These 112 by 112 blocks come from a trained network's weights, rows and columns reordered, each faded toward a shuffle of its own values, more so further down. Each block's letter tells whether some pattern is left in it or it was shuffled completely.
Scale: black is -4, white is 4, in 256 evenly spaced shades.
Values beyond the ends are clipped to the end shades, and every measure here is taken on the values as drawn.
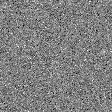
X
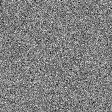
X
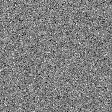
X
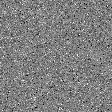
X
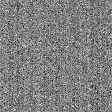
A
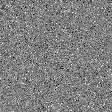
X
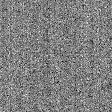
A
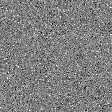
X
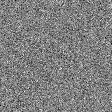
X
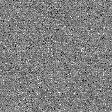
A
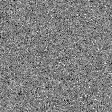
X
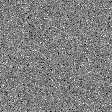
X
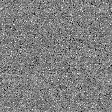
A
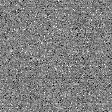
A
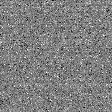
A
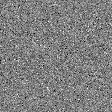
X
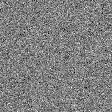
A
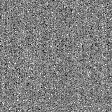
A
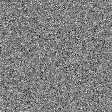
X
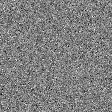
X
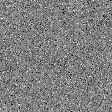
X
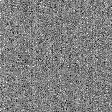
A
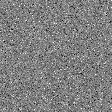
X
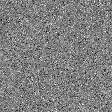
X
